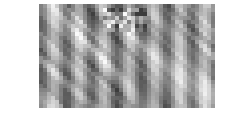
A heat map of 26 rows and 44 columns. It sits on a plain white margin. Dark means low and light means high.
There is no overall slope. Stripes running up and down repeat 7 times from left to right. The ninth with the highest average is the bottom right. An odd patch, rougher than its surroundings, sits in the top middle. On average the colour sits 60% of the way up the scale. Values change most from cell to cell in the top middle.
